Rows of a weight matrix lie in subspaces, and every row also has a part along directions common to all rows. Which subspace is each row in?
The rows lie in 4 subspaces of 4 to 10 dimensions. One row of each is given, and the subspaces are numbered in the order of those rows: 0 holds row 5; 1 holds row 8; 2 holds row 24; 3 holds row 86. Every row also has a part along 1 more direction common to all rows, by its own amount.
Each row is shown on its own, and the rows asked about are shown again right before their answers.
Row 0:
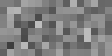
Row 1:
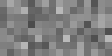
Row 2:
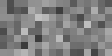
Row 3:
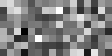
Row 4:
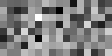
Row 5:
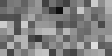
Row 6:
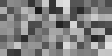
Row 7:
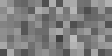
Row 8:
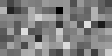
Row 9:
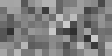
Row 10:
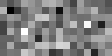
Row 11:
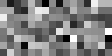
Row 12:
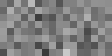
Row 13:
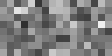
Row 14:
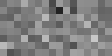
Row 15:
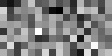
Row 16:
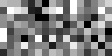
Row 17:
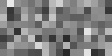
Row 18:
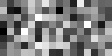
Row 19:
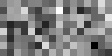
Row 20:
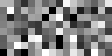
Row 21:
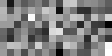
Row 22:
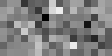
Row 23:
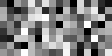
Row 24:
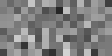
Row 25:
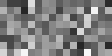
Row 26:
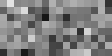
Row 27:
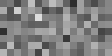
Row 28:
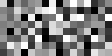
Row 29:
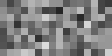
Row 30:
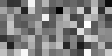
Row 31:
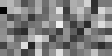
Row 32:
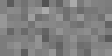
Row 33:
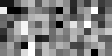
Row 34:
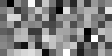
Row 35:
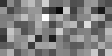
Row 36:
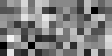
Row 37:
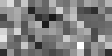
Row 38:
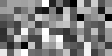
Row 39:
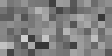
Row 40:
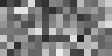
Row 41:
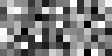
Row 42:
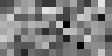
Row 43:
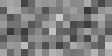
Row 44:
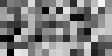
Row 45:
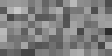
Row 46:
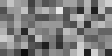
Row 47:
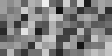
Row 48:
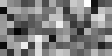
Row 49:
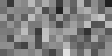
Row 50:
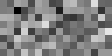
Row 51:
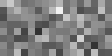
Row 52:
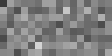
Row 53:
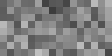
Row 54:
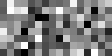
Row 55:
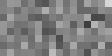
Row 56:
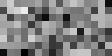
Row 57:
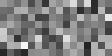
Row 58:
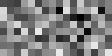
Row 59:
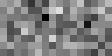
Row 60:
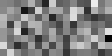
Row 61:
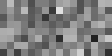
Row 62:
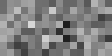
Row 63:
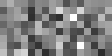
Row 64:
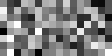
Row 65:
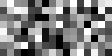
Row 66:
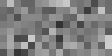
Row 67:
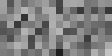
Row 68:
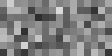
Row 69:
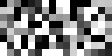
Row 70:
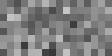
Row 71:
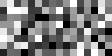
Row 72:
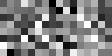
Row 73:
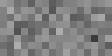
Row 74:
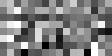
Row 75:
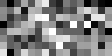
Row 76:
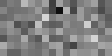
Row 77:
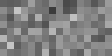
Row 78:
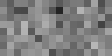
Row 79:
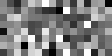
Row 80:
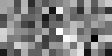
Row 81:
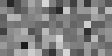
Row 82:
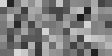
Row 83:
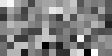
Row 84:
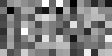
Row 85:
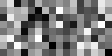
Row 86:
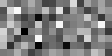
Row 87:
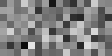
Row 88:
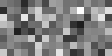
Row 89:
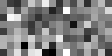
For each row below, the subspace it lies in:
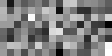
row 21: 1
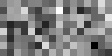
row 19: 0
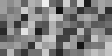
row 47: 1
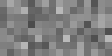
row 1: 1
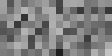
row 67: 1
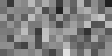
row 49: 2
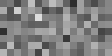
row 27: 0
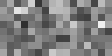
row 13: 0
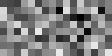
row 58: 0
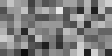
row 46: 3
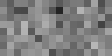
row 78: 0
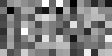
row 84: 1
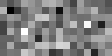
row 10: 1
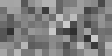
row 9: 1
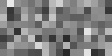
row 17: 2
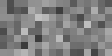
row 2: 3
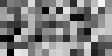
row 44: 0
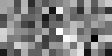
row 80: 1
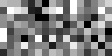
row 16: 3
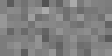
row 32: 1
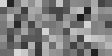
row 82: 3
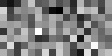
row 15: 0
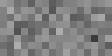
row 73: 1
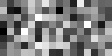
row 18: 1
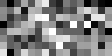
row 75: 2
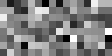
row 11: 1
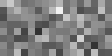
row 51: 0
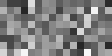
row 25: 3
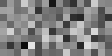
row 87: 1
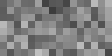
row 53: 0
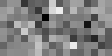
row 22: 3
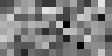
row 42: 1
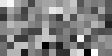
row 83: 0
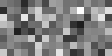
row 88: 1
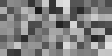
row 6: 1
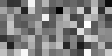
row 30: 3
